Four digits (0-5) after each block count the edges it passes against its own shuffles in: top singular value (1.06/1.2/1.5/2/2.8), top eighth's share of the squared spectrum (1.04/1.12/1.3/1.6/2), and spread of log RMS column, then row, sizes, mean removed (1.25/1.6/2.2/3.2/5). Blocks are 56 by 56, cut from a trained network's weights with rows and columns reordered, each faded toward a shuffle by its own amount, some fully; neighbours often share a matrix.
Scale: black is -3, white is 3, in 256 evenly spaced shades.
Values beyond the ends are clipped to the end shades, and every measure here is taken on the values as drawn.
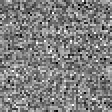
2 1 0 0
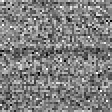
2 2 0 1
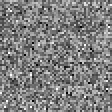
0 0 0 0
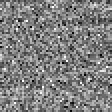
1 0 0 0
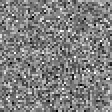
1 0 0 0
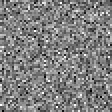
0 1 0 0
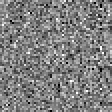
2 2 1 0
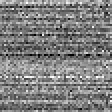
4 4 1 3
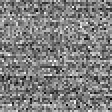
3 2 0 1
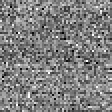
2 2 0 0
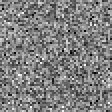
0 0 0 0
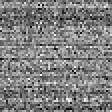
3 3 1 1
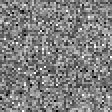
0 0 0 0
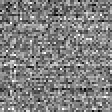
3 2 0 1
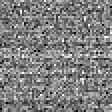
3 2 0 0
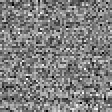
2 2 0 0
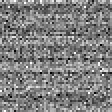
3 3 0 1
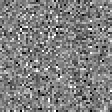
3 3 1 1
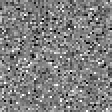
0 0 0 0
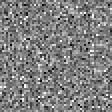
2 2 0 1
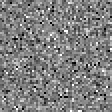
0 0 0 0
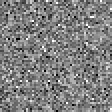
0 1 0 0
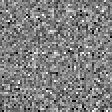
2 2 0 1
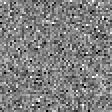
0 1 0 0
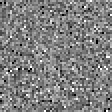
1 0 0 0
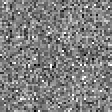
1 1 0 1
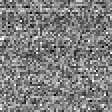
2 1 0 0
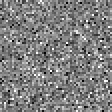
0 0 0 0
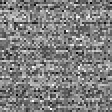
3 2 0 1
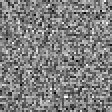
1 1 0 0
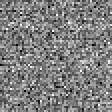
2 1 0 0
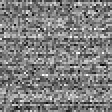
3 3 0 1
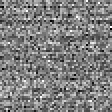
3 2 0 0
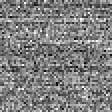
3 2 0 1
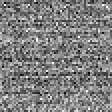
3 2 0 1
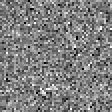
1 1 0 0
